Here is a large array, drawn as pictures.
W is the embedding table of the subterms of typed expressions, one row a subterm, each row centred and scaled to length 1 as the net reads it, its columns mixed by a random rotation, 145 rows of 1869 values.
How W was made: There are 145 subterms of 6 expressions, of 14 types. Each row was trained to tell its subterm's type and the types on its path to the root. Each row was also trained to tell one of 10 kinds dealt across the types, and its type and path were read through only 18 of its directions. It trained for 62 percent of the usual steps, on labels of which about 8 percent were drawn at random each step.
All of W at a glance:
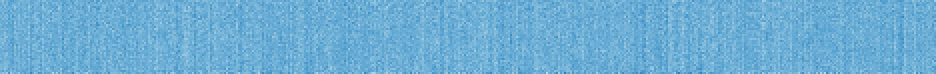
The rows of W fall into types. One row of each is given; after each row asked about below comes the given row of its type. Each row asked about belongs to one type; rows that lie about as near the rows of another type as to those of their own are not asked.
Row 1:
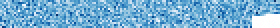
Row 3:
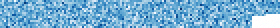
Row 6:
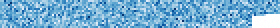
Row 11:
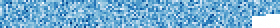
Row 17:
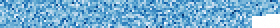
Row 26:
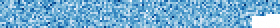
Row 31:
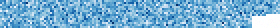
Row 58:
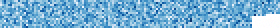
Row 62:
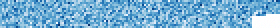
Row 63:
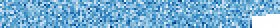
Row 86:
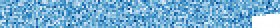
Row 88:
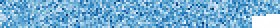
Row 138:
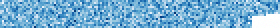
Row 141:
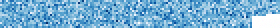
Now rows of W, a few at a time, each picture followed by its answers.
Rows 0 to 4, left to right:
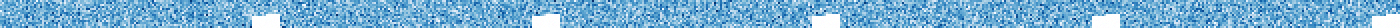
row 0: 63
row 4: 17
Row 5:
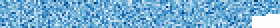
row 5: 58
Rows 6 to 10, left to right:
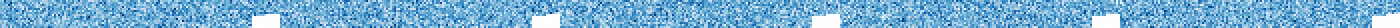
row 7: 31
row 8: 31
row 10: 141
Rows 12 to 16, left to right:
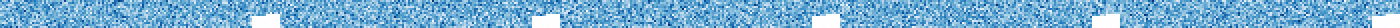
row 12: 26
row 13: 3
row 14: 86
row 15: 138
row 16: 63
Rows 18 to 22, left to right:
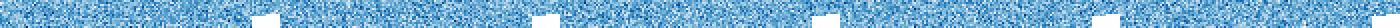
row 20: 62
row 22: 88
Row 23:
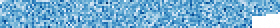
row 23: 141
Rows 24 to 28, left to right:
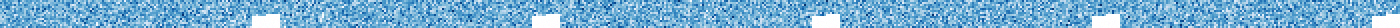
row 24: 6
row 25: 31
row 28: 17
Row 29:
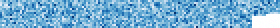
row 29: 138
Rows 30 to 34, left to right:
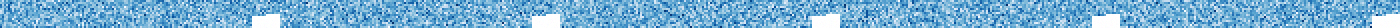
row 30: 6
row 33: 17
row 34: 62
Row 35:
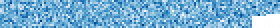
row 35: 138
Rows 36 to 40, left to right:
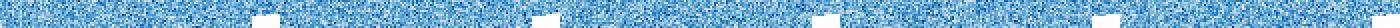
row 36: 3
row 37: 31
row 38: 26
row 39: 63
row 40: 88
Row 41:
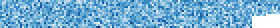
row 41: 86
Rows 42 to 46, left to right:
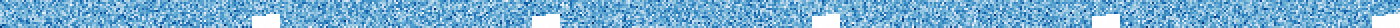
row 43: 62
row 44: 138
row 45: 11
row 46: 58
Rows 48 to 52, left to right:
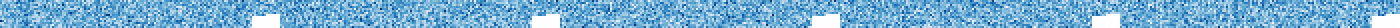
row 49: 6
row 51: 138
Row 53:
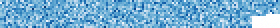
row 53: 58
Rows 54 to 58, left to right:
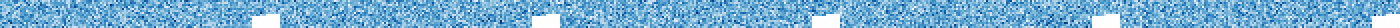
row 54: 86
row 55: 11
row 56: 3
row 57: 11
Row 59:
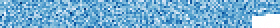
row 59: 1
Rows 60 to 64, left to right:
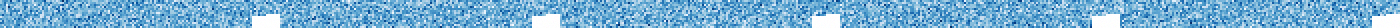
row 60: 31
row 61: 1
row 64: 138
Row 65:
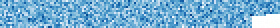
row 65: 62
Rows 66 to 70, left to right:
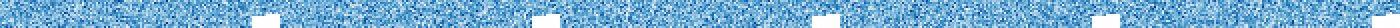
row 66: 26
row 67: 1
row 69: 88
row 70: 141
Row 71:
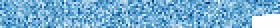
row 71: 3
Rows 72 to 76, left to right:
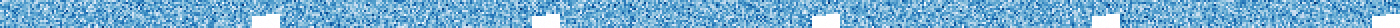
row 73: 11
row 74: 138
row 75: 11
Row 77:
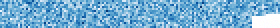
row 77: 26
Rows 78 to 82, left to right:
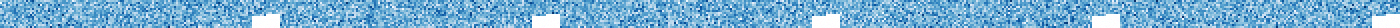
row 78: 141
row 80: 17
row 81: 88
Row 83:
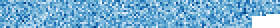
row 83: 88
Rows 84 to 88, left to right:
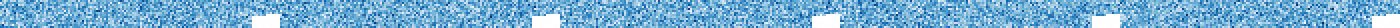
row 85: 31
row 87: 26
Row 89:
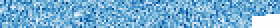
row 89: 6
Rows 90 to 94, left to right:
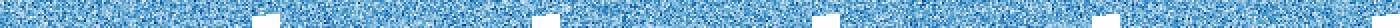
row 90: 3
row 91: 141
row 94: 63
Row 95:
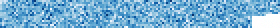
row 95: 141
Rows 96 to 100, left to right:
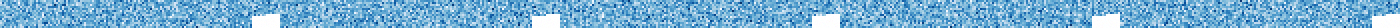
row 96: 141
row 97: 63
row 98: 31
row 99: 11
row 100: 141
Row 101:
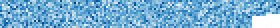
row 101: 1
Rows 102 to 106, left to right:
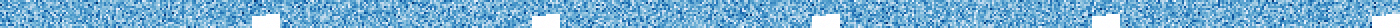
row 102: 62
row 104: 6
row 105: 141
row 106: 138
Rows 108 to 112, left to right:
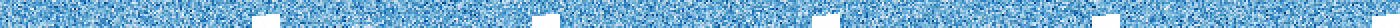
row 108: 138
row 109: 3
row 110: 141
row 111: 63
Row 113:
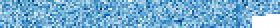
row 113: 63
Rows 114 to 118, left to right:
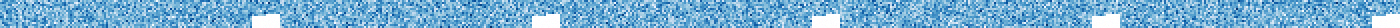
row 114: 62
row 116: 58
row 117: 26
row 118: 3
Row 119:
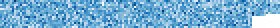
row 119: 11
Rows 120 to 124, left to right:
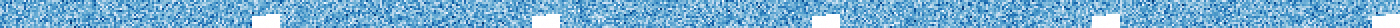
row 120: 11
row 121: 88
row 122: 88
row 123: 86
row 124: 63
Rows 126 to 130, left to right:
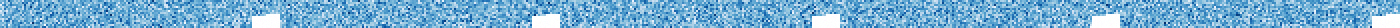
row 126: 138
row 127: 3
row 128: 11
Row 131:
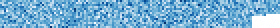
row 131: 86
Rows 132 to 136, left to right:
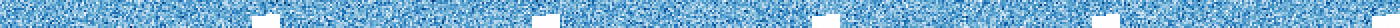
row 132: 58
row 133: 3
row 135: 88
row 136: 3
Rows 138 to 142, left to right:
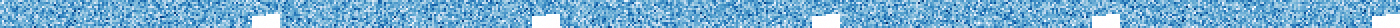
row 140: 62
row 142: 11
